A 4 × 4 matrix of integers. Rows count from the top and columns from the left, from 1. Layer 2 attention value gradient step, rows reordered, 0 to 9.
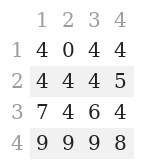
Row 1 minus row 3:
-3 -4 -2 0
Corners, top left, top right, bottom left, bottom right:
4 4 9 8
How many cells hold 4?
8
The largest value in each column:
9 9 9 8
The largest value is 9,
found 3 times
